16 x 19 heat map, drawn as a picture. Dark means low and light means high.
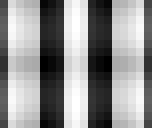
Lone odd cells: none. Mirror symmetry: left to right and top to bottom. Slope: none. Stripes: upright, repeating 3 times. Ninth with the lowest average: centre.
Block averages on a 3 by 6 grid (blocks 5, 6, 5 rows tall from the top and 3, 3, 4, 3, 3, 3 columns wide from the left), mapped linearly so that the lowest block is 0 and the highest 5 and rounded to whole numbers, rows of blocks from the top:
5 3 3 1 3 5 | 4 2 2 0 2 4 | 5 3 3 1 3 5
